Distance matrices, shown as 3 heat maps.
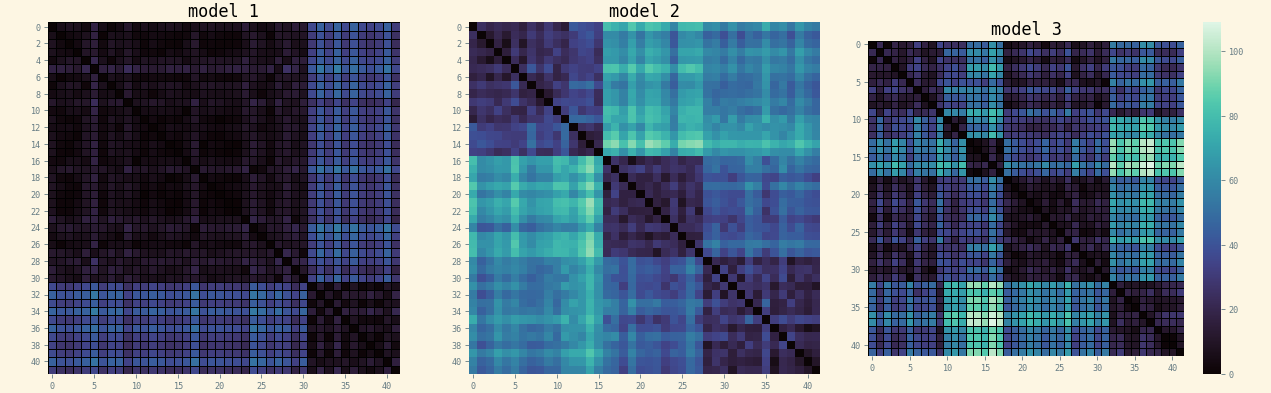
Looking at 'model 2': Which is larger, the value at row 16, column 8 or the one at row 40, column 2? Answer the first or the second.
the first
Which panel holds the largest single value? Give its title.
model 3
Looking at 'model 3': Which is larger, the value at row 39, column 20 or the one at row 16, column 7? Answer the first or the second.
the second
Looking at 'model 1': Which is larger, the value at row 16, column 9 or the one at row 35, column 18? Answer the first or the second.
the second
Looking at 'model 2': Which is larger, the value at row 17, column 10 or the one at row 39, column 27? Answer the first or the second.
the first
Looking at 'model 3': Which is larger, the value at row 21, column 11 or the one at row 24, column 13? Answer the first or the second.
the second
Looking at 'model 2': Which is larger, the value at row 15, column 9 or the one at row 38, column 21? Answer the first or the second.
the second
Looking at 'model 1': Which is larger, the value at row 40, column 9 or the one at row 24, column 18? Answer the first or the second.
the first
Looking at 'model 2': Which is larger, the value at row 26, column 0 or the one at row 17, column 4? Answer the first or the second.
the first
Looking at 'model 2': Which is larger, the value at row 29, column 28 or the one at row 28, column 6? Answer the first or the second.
the second
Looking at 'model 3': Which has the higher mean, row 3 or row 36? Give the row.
36
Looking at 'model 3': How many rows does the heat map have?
42
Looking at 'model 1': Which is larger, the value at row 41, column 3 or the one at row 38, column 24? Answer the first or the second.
the second
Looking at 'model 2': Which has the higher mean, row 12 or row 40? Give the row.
12
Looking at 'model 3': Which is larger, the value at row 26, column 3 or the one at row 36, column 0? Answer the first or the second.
the second
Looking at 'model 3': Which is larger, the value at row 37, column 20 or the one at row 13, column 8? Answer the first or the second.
the first
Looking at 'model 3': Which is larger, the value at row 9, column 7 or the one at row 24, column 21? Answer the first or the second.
the first
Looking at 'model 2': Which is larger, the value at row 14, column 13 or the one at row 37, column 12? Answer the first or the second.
the second
